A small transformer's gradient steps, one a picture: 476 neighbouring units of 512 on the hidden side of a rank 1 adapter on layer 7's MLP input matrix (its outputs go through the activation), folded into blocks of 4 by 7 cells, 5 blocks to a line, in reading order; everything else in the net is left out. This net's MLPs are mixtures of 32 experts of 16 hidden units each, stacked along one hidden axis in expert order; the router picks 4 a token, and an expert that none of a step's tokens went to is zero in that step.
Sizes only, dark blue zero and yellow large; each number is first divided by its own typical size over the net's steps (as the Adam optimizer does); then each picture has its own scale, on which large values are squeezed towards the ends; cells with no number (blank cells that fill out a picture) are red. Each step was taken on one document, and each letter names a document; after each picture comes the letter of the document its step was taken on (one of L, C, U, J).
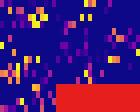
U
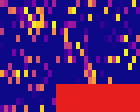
U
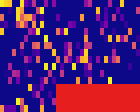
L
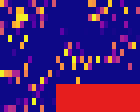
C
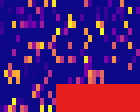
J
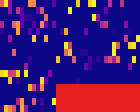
C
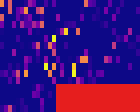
L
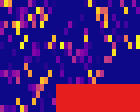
C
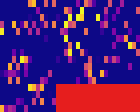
U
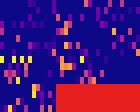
J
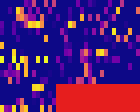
U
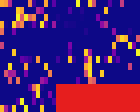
U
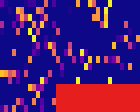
C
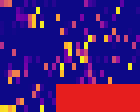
L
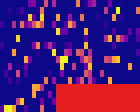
J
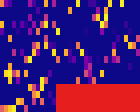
C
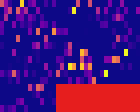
L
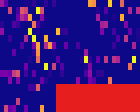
L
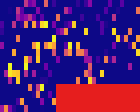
U
